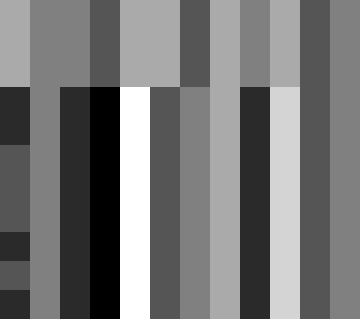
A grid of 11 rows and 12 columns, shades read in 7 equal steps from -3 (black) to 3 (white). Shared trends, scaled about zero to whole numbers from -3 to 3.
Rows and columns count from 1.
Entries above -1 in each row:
9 9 9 6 6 6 6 6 6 6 6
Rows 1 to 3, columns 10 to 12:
1 -1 0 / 1 -1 0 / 1 -1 0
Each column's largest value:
1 0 0 -1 3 1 0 1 0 2 -1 0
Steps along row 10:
up down down up down up up down up down up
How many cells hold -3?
8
